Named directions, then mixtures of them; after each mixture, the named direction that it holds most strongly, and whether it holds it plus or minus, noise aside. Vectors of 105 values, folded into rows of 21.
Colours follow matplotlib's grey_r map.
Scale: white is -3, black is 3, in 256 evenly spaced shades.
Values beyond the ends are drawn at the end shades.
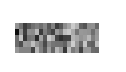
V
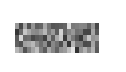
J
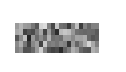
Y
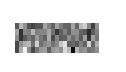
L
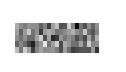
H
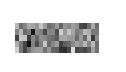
L, minus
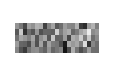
L, minus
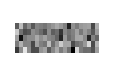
J, minus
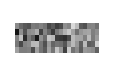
V, plus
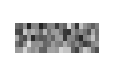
Y, minus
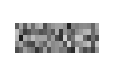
J, minus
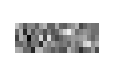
Y, plus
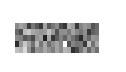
L, plus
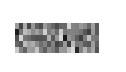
J, plus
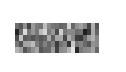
J, plus
